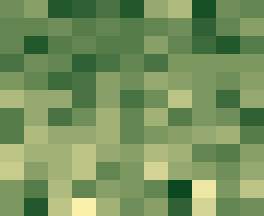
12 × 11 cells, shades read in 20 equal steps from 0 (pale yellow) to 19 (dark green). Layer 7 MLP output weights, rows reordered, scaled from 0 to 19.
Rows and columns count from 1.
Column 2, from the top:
9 12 17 11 12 8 8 6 7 9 13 17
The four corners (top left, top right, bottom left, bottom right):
11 12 10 11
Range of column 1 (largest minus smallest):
10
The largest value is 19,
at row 11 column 8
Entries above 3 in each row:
11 11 11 11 11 11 11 11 11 10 10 9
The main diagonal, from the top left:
11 12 13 16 9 14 7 9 12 11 5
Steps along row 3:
up down down up same down up up up down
